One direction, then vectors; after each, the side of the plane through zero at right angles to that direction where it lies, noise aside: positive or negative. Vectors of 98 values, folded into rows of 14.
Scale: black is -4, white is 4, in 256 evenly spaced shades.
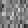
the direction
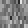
negative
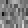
negative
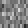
positive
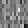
positive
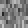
negative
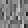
positive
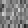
positive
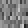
positive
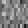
positive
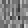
negative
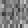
negative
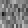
negative
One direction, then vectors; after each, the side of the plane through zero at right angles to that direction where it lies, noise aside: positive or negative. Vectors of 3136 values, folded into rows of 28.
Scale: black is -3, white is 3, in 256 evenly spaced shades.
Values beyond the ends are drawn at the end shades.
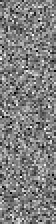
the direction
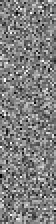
positive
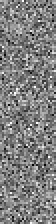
negative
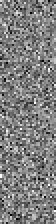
negative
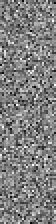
positive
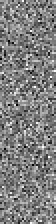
negative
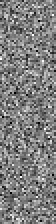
positive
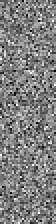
positive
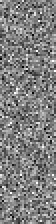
negative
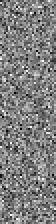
positive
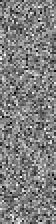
positive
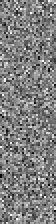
positive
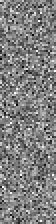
negative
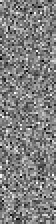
negative
